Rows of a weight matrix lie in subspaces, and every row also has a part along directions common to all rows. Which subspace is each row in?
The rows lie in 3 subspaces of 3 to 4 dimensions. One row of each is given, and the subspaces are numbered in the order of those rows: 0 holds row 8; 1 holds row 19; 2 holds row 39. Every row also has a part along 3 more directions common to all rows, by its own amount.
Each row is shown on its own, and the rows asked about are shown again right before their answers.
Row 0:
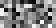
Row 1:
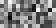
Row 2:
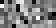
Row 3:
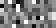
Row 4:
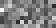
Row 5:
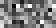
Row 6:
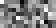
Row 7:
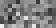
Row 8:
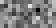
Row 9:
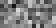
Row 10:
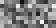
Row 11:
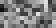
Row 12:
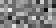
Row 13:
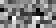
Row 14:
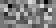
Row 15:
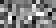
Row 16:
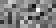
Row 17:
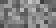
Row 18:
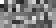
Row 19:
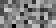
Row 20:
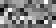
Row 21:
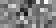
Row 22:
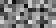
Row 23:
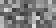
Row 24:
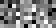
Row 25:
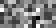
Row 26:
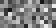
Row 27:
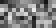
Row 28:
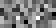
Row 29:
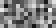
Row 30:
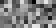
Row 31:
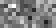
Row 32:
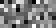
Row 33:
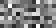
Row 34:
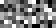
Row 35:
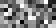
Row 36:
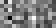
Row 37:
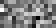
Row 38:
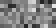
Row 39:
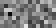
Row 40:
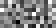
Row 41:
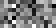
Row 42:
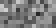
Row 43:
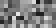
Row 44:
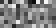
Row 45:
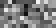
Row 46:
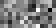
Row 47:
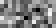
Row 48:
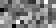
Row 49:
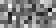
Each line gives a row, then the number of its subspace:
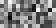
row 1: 0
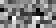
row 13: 0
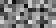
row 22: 1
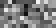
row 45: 1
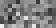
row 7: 0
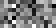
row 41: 2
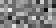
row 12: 2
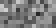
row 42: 1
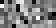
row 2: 1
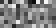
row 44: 1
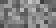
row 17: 2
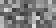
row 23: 1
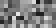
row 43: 0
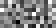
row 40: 0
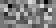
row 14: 1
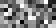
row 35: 2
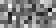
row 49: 0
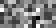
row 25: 0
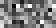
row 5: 2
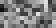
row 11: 1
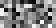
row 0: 2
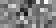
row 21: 1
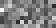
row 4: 2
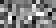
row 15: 0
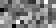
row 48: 2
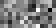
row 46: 0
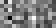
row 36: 2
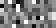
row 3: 1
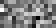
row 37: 0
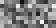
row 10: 2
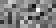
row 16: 0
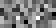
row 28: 1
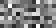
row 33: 0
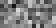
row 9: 1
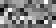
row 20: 2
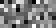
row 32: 1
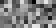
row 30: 2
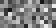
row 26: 2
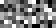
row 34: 1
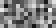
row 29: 0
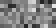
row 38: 2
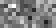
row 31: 2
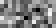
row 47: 0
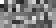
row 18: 1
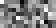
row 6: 2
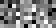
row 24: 0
